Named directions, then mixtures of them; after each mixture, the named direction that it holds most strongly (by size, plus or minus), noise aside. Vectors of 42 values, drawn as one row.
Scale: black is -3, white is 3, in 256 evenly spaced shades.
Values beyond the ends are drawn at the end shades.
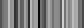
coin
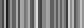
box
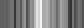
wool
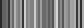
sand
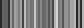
sand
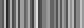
box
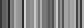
sand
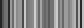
sand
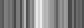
wool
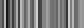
box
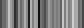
coin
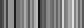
coin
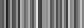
box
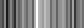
wool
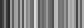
sand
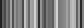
sand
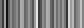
box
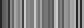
sand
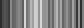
sand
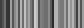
sand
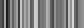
box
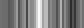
wool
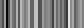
box
